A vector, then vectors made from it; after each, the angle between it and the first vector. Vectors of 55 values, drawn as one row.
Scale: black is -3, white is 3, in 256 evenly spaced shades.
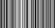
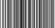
nearly opposite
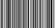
orthogonal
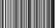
partly opposed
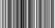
nearly opposite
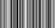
orthogonal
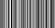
orthogonal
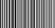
orthogonal
